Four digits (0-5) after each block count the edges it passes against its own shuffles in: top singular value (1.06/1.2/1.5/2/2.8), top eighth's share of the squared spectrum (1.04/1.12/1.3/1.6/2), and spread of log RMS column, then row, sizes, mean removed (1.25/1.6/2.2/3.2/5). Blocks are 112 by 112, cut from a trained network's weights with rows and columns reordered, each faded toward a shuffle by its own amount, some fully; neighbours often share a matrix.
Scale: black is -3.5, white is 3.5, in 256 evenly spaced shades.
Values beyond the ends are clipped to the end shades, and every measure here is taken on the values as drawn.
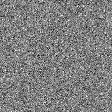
3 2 0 1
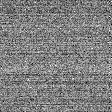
4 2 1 0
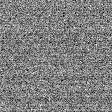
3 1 0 0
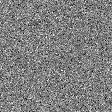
0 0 0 0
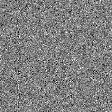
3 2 2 1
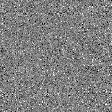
3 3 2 2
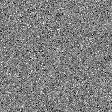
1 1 0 0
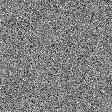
0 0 0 0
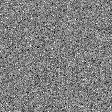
1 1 0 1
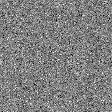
1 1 0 1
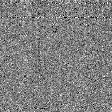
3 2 0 2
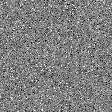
1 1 0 0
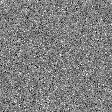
1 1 0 0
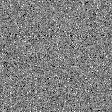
2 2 0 1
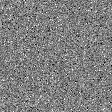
0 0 0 0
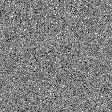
0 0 0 0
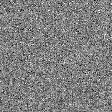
2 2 0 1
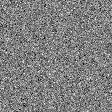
1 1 0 0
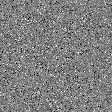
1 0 0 0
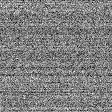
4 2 0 1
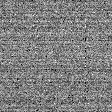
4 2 1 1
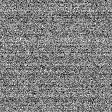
3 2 0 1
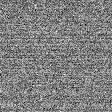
3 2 0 0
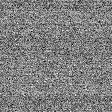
2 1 0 0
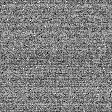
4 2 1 0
